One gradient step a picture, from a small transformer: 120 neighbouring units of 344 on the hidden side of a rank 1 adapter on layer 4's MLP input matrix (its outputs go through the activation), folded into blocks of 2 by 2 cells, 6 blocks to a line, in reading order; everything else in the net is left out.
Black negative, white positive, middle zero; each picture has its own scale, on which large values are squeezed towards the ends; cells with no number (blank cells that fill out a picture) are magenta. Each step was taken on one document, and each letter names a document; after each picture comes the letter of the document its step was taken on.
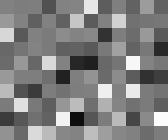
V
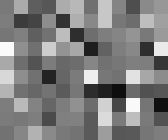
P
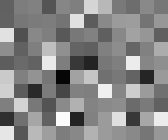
V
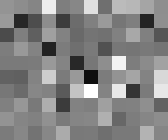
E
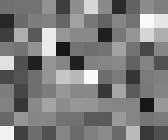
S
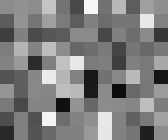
E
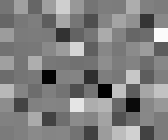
P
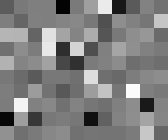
S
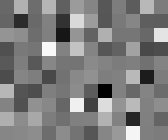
P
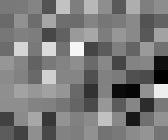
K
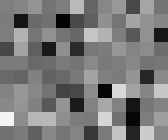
P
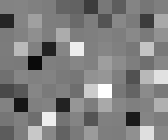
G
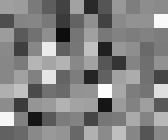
G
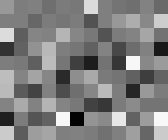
V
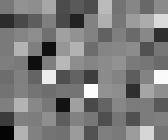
G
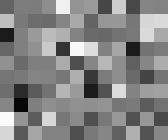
S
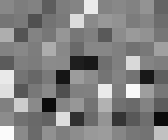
V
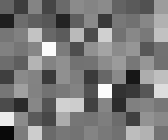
K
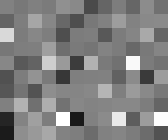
V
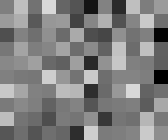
E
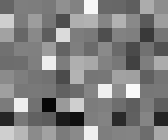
V
